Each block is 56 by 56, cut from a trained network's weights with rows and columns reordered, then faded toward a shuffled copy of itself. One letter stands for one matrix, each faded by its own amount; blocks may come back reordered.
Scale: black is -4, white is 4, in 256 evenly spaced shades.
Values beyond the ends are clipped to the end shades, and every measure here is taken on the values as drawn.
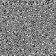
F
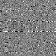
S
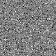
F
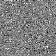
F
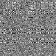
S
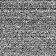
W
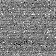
W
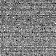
W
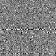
S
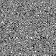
F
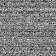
W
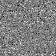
F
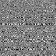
S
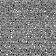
W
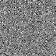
F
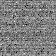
W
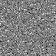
F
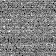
W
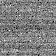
W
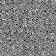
F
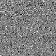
F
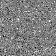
F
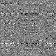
S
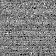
W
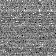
W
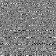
S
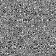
F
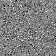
F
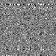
S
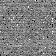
W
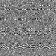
S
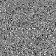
F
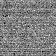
W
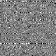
S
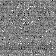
W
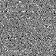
F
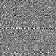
S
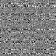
S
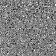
F
